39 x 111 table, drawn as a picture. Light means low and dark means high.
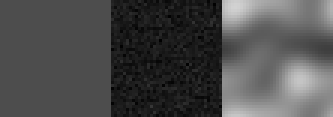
It is made of 1 by 3 panels. Panel 1,1: high, flat. Panel 1,2: very high, fine-grained, faint in contrast. Panel 1,3: middling, smooth, strong in contrast.
